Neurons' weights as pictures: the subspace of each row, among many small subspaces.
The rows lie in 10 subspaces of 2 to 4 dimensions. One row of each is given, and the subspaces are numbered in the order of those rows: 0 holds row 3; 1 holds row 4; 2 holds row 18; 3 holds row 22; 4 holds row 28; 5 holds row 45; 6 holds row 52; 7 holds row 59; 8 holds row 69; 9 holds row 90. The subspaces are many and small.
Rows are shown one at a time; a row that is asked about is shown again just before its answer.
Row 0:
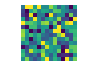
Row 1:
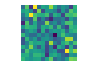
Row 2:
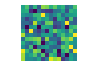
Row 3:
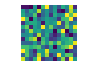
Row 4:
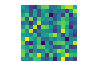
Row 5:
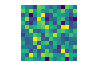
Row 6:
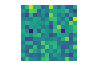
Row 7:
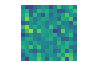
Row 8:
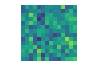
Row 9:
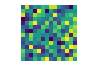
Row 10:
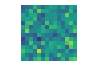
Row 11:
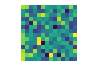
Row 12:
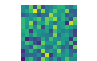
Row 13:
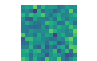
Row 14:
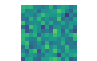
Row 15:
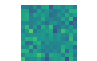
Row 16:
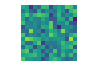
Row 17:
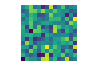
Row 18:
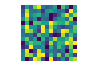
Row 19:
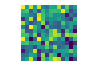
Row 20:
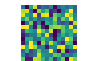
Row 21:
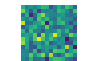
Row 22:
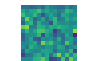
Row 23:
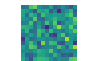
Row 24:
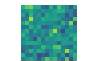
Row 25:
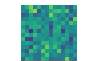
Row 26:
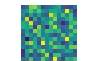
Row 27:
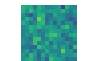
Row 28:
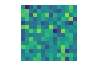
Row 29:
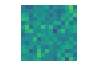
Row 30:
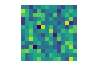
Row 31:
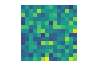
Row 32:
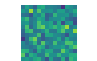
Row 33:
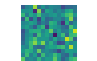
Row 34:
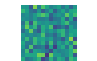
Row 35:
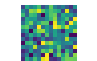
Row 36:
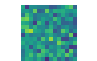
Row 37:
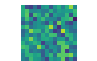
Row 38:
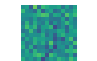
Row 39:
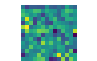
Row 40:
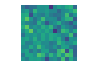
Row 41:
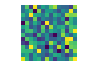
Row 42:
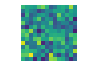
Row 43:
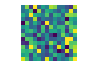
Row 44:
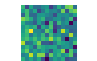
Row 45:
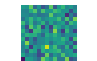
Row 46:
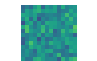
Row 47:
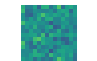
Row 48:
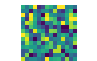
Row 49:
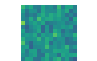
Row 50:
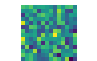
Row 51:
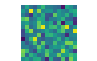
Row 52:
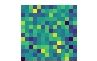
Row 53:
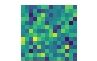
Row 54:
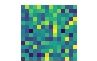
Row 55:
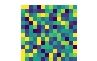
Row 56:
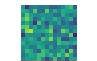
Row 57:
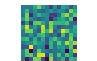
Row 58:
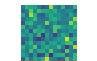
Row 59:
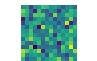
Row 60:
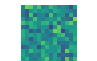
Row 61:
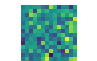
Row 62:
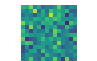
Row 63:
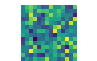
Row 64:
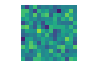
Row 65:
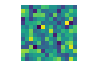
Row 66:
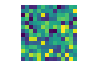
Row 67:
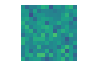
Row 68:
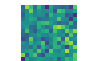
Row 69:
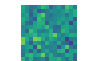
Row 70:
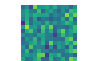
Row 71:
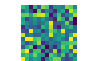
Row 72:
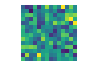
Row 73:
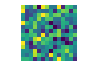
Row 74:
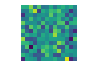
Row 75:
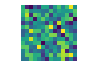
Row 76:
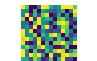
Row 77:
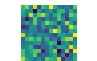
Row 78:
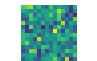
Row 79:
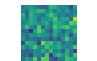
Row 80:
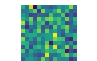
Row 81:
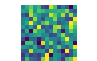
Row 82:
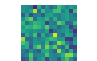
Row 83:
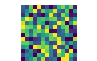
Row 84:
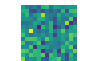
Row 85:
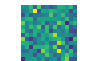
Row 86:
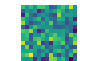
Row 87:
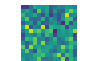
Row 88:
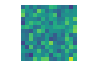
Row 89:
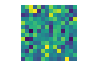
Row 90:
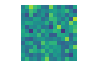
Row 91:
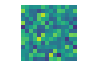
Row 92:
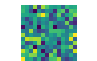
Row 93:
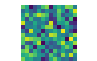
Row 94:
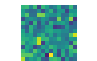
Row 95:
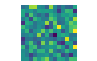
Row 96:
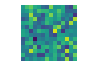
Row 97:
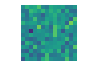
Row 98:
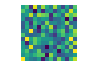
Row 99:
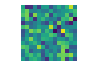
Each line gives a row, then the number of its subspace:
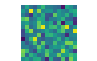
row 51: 0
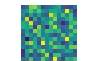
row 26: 1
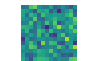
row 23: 4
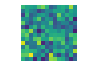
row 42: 7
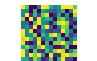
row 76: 1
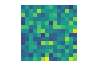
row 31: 3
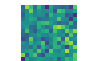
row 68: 0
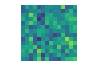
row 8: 0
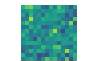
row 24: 0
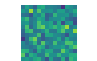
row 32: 0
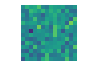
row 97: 3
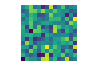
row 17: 5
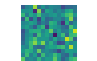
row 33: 1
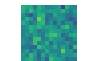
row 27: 0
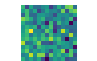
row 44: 3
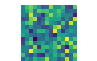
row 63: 8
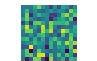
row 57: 2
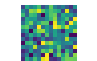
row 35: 3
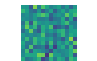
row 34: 2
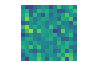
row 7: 9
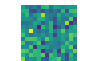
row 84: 3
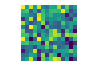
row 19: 0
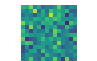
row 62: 1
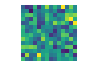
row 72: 0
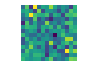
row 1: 2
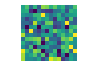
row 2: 3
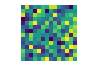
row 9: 7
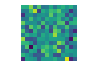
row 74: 6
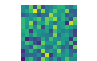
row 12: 1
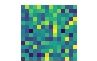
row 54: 3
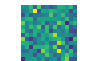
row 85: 6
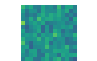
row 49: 2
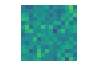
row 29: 8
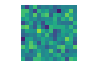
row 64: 4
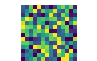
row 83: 6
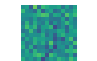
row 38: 2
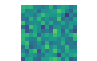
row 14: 5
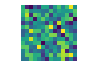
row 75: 4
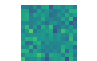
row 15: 6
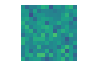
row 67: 5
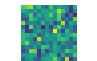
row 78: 8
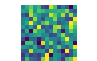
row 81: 1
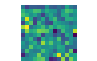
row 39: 3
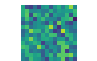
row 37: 4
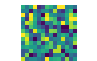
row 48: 0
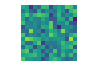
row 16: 9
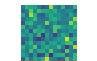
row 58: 5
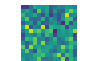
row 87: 1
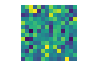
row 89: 9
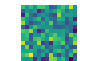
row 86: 7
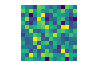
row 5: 0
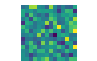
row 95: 9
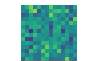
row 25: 9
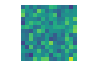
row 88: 7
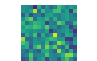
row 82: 9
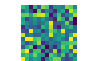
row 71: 9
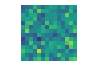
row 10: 8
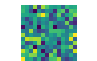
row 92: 6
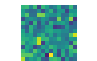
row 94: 1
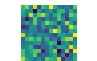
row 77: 6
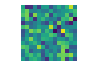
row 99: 4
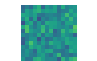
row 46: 2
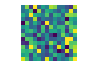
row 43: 5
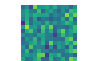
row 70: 2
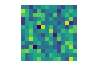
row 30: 7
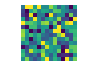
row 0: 4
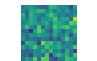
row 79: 7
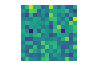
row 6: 9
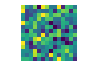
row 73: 2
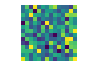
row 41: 5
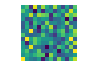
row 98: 5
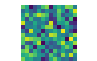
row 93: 9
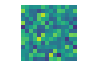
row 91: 5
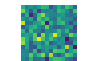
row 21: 5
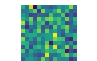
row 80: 2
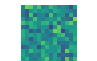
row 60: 4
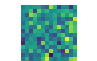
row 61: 1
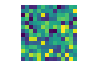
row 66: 0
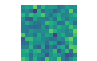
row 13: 9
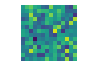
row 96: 8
